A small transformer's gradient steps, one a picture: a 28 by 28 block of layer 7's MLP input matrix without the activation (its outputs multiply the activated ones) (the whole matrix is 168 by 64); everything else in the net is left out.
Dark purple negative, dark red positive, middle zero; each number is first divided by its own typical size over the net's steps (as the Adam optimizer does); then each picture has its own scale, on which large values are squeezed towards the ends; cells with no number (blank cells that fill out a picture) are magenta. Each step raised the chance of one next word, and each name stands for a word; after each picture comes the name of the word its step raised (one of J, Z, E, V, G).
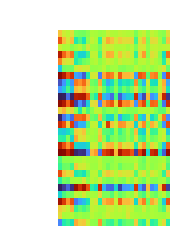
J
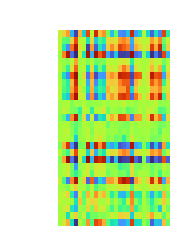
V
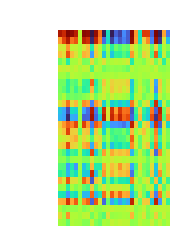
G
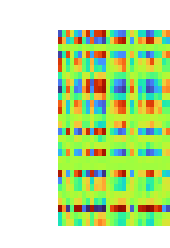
J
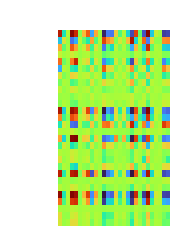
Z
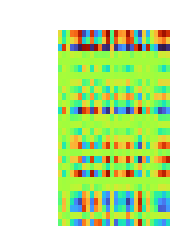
Z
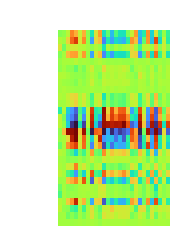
G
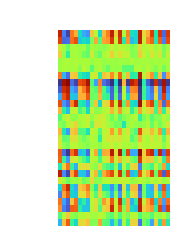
J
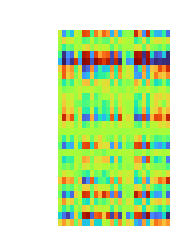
V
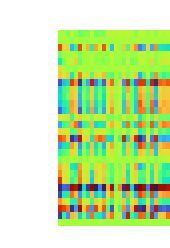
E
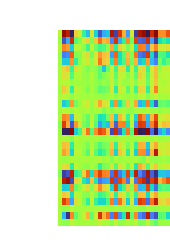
G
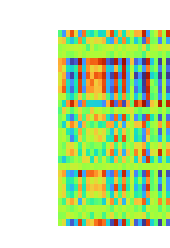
J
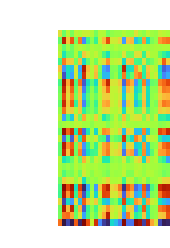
E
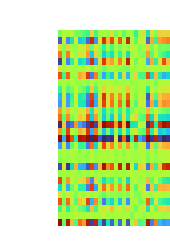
E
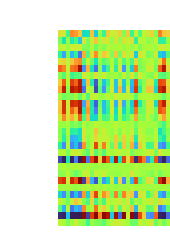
V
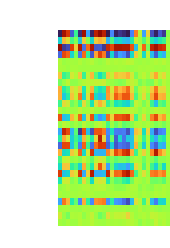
G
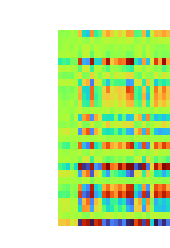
E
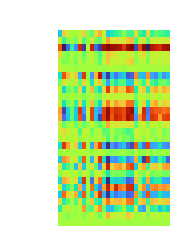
V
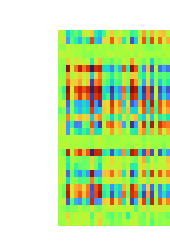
J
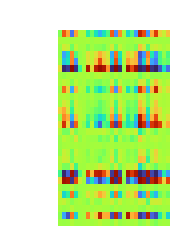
V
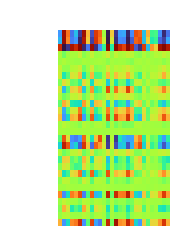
G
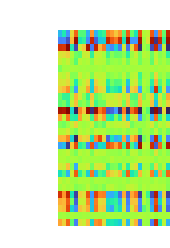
Z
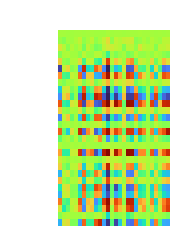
J
